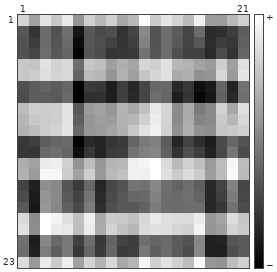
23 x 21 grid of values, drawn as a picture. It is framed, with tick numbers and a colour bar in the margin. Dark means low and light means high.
Stripes: horizontal, repeating 5 times. Ninth with the lowest average: top right. Slope: none. Ninth with the highest average: centre. Average level on the scale: 50%.
